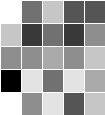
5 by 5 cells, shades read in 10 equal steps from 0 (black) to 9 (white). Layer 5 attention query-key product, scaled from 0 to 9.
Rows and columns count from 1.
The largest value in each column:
9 8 8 8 7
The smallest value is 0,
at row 4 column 1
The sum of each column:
30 24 29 21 28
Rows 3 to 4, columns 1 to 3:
5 5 6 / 0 8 4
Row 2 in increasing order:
2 2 4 5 7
